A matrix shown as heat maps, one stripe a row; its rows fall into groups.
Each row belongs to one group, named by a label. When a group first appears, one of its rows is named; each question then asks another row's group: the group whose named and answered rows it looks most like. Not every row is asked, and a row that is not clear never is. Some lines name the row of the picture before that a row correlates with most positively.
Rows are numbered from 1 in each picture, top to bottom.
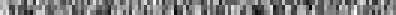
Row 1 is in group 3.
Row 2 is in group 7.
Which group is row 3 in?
7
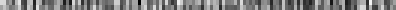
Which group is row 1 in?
3
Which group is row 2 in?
3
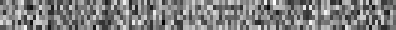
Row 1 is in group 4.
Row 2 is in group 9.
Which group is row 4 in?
3
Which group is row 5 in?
7
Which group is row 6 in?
4
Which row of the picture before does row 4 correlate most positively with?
2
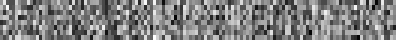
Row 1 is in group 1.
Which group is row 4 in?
7
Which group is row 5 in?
4
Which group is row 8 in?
4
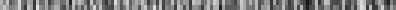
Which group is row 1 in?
3
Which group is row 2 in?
3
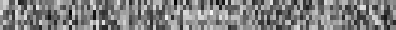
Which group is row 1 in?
7
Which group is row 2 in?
3
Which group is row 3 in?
1
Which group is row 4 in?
4
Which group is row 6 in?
1
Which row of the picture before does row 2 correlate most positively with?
2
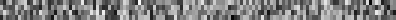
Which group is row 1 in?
4
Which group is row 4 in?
9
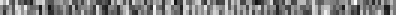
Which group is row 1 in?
7
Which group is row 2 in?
4
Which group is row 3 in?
4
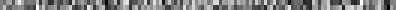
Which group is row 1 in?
4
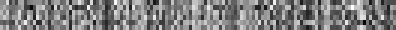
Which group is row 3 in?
3
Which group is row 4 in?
3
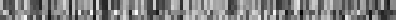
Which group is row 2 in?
1
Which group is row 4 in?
4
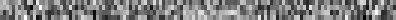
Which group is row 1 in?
3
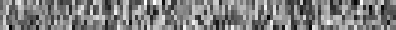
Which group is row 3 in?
3
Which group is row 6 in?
7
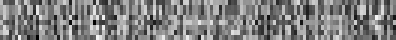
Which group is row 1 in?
1
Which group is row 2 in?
3
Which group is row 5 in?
1
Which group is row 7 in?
7
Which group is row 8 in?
9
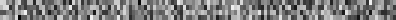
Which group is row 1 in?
3
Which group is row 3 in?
4
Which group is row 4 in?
7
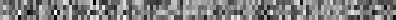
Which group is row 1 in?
1
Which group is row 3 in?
9
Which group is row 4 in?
7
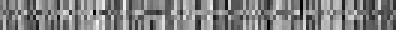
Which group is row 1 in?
9
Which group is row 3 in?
1
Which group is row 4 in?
9
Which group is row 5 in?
9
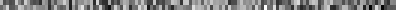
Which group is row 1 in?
1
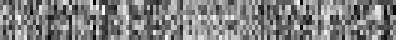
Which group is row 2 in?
7
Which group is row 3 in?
7
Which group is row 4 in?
4
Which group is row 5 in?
3
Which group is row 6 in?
1
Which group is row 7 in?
4
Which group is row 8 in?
4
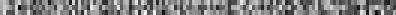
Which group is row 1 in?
3
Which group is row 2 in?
7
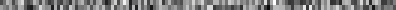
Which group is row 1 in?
4
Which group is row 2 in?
9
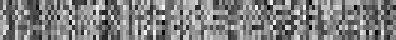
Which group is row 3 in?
1
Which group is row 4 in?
9
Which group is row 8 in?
1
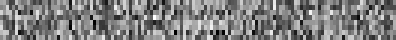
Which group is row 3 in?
7
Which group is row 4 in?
4
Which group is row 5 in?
1
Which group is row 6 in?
1
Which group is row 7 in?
7
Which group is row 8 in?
9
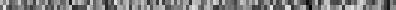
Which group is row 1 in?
3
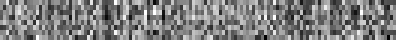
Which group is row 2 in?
4
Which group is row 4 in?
1
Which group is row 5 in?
3
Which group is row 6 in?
4
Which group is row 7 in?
3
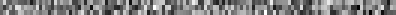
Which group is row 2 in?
4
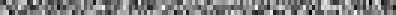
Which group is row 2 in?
9
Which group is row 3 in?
7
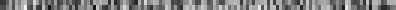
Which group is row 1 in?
4
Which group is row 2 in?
4
